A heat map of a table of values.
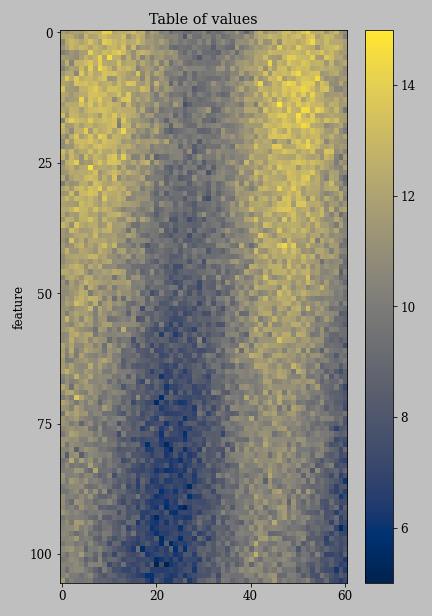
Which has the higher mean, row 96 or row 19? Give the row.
19
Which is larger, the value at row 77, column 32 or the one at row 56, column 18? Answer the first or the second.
the second
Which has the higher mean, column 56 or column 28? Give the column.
56
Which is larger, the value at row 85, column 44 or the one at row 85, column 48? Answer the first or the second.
the first
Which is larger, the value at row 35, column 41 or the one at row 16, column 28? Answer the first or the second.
the first
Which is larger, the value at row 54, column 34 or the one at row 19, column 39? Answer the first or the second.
the second
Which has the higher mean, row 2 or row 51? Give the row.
2
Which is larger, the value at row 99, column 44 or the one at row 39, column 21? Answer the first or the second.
the first
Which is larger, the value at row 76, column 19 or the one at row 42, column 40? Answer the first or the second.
the second
